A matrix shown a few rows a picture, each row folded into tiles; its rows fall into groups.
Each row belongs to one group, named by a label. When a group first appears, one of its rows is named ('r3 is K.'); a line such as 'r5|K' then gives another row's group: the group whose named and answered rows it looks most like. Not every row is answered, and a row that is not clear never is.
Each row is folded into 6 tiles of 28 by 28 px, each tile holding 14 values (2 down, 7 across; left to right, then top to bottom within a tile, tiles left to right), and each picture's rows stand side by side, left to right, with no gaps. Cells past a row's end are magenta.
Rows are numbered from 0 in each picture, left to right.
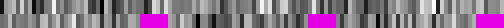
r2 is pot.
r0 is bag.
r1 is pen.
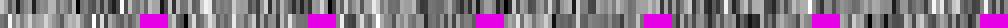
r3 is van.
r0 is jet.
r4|bag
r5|pen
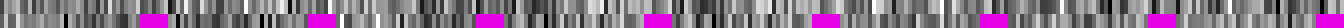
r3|pot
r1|van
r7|bag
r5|pen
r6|bag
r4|pot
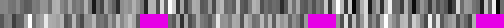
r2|jet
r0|bag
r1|jet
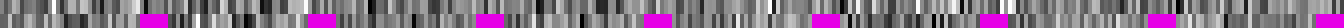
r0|bag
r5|van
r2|bag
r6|jet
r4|pot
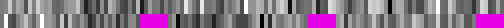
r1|van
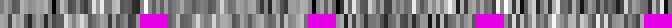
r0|pen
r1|bag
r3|jet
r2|van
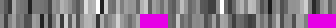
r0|pot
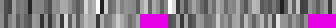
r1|jet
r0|pot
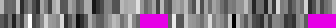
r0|bag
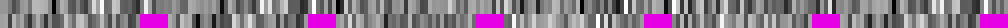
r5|pen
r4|jet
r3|jet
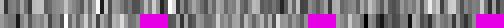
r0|pot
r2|pen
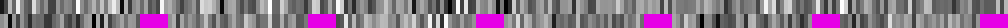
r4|pen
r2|jet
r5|jet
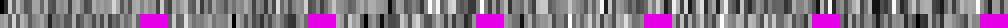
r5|bag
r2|pen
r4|jet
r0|van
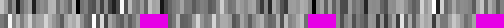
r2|pot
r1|bag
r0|jet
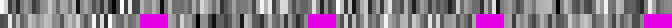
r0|jet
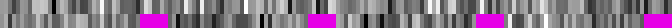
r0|pen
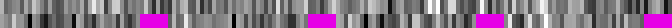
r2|pen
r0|pen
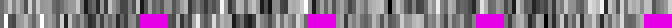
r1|bag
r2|pen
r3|pot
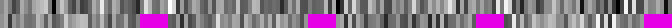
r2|van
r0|pen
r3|jet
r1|jet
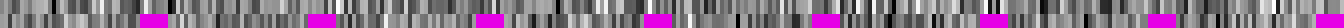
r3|pen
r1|van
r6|bag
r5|van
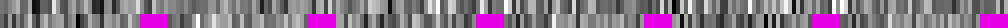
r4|van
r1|bag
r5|jet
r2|pen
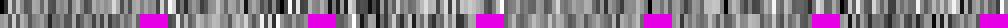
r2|pot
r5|van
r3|bag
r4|pen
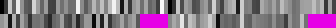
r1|van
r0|van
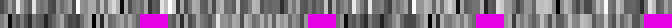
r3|pen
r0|van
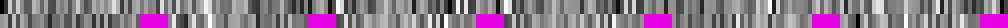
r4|pot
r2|jet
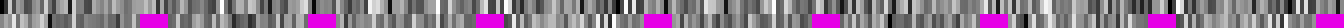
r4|pen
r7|jet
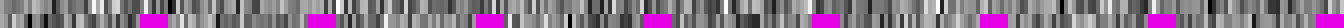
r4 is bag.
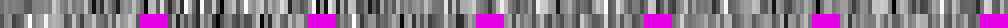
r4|bag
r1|van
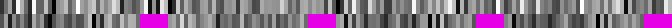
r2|van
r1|van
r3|van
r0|van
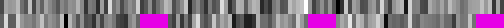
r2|van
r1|bag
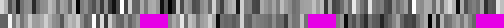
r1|van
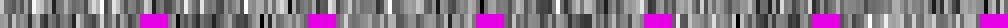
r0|pen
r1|van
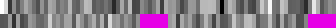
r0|jet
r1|pen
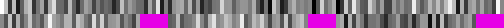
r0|jet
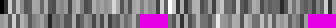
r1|jet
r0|van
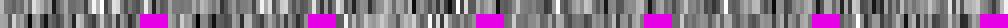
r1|pen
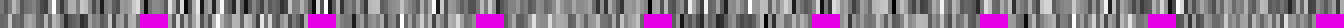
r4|van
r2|pot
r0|bag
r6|pot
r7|jet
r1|jet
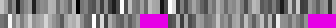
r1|jet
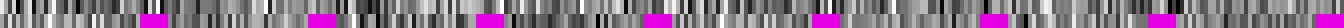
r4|jet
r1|pot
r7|van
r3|van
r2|pot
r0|jet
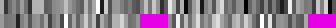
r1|jet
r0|pot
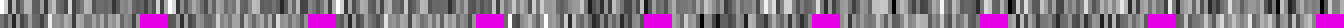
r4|pen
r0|jet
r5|pen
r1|jet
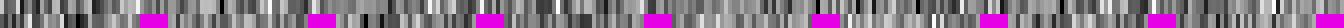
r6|pen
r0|bag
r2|pen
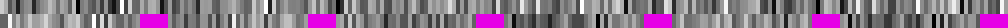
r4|bag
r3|van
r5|van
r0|jet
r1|pot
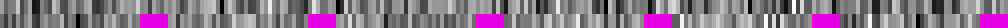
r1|pen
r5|bag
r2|van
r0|bag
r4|jet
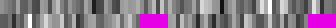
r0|bag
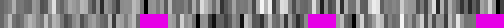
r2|pot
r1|pen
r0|bag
